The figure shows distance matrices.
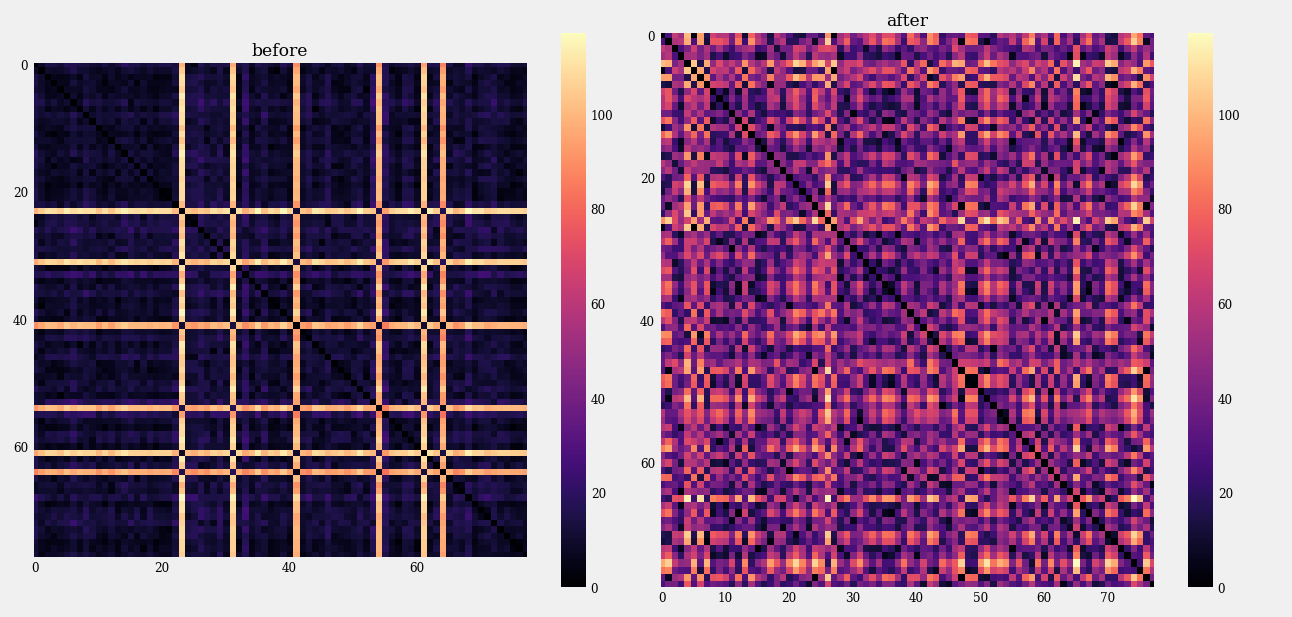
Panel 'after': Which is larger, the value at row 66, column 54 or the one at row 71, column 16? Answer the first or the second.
the first
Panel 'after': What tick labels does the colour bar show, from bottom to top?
0, 20, 40, 60, 80, 100
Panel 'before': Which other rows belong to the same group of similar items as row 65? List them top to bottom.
0, 1, 2, 3, 4, 5, 6, 7, 8, 9, 10, 11, 12, 13, 14, 15, 16, 17, 18, 19, 20, 21, 22, 24, 25, 26, 27, 28, 29, 30, 32, 33, 34, 35, 36, 37, 38, 39, 40, 42, 43, 44, 45, 46, 47, 48, 49, 50, 51, 52, 53, 55, 56, 57, 58, 59, 60, 62, 63, 66, 67, 68, 69, 70, 71, 72, 73, 74, 75, 76, 77
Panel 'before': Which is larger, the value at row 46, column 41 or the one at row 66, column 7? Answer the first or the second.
the first
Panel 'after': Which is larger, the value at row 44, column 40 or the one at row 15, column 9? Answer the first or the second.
the first
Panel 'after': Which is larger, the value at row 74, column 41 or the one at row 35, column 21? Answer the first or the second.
the second
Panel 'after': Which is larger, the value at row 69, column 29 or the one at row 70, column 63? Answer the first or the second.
the second
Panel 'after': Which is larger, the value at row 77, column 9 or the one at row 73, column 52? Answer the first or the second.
the second
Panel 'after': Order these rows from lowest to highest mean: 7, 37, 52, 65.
37, 52, 7, 65
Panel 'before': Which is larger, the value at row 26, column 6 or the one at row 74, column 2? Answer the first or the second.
the first
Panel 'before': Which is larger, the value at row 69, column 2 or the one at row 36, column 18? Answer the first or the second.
the second
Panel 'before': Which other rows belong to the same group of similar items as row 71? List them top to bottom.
0, 1, 2, 3, 4, 5, 6, 7, 8, 9, 10, 11, 12, 13, 14, 15, 16, 17, 18, 19, 20, 21, 22, 24, 25, 26, 27, 28, 29, 30, 32, 33, 34, 35, 36, 37, 38, 39, 40, 42, 43, 44, 45, 46, 47, 48, 49, 50, 51, 52, 53, 55, 56, 57, 58, 59, 60, 62, 63, 65, 66, 67, 68, 69, 70, 72, 73, 74, 75, 76, 77
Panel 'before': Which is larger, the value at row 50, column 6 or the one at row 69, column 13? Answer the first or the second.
the first
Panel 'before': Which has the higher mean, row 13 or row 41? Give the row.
41
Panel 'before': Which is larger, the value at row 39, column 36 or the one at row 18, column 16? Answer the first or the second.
the first
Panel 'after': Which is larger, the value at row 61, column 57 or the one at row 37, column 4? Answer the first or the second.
the first
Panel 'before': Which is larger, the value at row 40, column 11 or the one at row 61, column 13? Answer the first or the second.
the second
